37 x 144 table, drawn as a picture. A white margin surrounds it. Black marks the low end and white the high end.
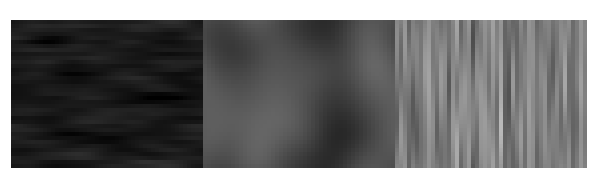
It is made of 1 by 3 panels. Panel 1,1: very low, streaked across, faint in contrast. Panel 1,2: low, smooth. Panel 1,3: middling, streaked downward.
